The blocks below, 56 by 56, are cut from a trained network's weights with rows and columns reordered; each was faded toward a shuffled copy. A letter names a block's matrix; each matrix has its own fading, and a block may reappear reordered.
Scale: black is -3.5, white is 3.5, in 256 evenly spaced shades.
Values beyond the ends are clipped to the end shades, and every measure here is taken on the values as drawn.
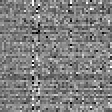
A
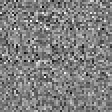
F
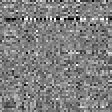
F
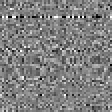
F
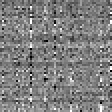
A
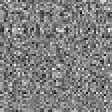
F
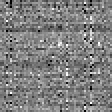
A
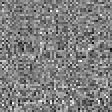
F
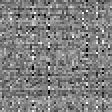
A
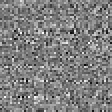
F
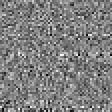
F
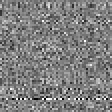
F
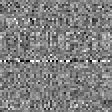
F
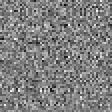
F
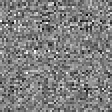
F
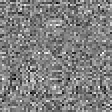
F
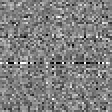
F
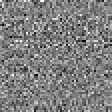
F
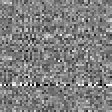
F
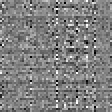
A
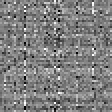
A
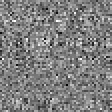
F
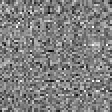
F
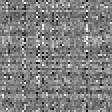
A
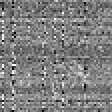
A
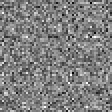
F
